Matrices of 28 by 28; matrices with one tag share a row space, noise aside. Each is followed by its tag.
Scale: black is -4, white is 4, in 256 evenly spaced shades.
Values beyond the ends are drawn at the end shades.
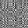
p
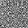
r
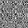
p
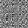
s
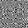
p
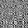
p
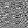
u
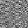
u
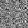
u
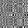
p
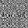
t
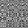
r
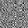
p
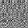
t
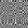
p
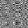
u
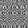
t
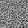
r
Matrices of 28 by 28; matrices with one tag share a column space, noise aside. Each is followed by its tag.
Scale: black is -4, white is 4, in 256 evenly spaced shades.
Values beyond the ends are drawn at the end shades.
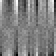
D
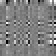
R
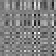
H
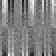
D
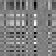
H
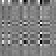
R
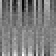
D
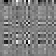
R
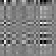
R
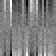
D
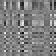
H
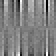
D
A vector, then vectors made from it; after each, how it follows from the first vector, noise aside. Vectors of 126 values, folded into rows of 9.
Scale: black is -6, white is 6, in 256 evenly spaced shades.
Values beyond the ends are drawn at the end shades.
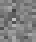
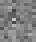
copied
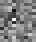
scaled up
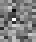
scaled up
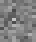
copied
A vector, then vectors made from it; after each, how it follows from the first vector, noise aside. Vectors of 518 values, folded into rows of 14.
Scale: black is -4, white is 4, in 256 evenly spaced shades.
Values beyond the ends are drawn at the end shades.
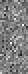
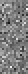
wrapped around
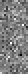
copied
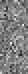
copied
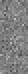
shrunk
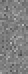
shrunk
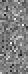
copied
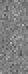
shrunk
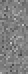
shrunk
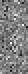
copied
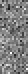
wrapped around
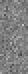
shrunk
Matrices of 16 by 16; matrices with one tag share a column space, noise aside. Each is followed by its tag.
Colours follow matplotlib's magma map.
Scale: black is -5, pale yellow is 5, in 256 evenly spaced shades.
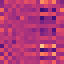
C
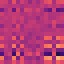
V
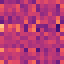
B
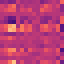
B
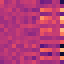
C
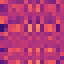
B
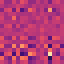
V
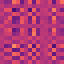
C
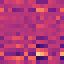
V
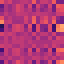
B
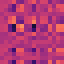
B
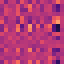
B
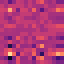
V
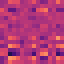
V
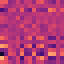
V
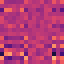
V
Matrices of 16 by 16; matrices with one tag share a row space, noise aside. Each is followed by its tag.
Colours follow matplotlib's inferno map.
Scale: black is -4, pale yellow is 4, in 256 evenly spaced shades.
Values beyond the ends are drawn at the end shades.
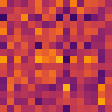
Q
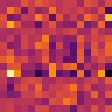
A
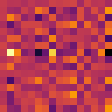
A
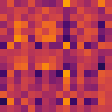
Q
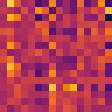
A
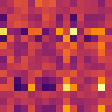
Q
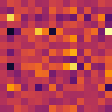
A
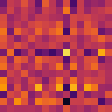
Q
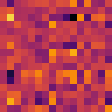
A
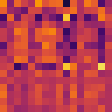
Q
